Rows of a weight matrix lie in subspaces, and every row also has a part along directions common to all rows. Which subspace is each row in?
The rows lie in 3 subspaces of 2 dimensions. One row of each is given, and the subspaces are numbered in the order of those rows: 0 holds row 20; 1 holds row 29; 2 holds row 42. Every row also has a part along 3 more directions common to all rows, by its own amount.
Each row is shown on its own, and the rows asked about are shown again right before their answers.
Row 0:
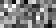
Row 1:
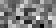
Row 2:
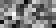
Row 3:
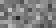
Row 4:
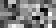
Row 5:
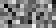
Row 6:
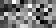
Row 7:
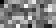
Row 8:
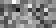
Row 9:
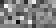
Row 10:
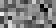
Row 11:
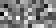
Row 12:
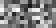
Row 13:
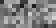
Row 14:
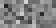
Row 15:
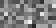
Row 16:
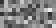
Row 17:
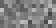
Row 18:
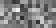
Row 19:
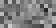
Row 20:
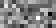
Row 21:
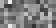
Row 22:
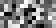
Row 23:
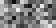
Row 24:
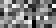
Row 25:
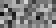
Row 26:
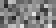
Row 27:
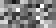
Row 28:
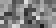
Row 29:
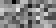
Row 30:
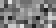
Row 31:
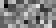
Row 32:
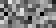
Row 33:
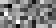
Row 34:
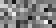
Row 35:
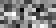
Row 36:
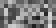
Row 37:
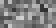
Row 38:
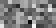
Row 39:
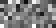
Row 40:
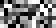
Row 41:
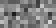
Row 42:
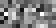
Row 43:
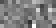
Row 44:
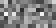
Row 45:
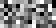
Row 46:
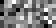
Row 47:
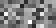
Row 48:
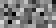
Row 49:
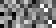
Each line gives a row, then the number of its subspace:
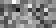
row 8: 1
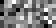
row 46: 1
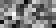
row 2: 2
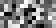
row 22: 2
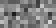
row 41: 1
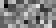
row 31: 0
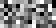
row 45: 2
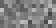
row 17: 1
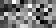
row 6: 1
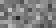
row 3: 2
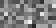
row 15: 2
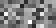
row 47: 2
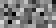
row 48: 2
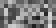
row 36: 0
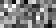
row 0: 0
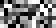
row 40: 0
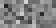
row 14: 2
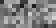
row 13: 1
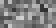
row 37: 0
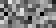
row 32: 2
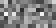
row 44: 2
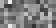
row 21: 0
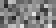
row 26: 0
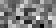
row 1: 2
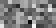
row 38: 2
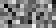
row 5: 2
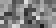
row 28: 2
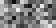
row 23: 1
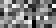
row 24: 0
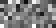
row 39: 2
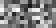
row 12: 1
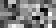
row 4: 0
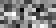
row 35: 2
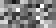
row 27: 1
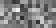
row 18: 1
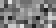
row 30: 0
